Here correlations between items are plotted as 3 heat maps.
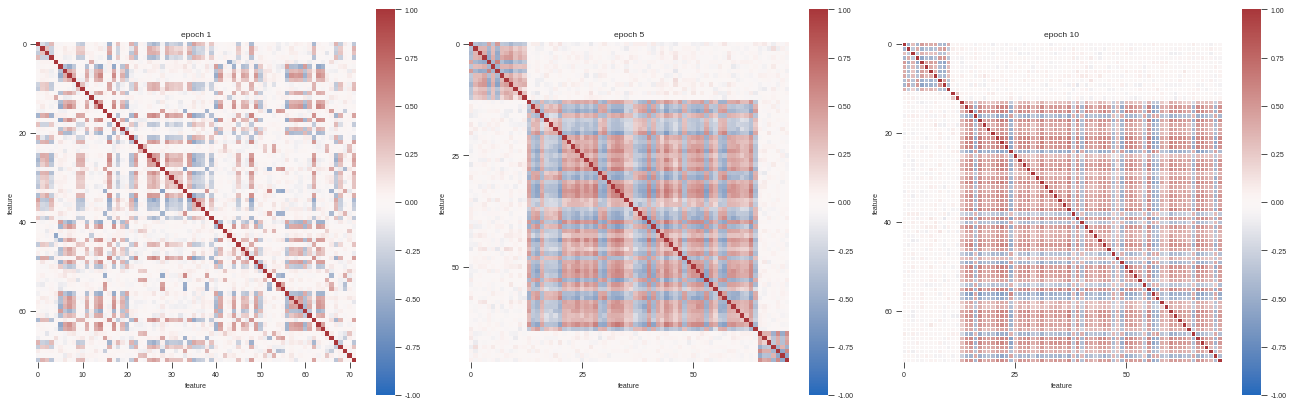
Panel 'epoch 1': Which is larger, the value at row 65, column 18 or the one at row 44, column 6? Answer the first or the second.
the second
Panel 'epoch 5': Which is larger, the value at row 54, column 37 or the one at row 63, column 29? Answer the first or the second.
the first
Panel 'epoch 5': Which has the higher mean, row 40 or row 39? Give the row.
40
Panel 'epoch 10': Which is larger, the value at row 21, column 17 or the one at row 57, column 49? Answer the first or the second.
the first
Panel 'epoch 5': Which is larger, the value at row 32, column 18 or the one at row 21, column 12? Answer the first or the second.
the second
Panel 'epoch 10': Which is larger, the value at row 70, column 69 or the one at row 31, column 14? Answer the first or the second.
the second
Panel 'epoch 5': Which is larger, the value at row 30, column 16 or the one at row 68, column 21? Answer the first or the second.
the second
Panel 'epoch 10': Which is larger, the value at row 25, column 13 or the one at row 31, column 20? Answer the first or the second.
the second
